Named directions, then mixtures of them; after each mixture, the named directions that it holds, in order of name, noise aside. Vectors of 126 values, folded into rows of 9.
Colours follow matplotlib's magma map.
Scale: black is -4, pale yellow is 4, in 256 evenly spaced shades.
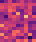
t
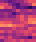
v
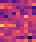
t, v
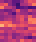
v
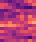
v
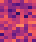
t, v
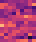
t, v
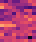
t, v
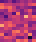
t, v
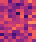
t, v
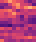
v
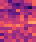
t, v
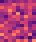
t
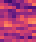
v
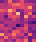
t, v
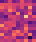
t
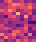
t, v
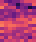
v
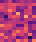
t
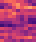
v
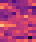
t, v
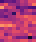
t, v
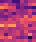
t, v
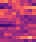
t, v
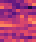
v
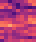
v
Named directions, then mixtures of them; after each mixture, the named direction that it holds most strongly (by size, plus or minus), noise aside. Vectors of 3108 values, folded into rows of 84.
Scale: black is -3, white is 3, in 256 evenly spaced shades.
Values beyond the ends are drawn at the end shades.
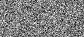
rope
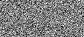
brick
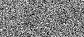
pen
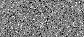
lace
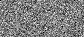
rope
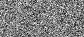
rope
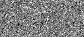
lace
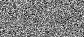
brick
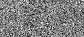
pen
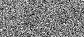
pen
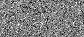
lace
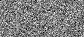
rope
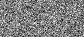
rope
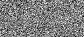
brick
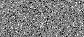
lace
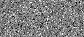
lace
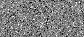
lace
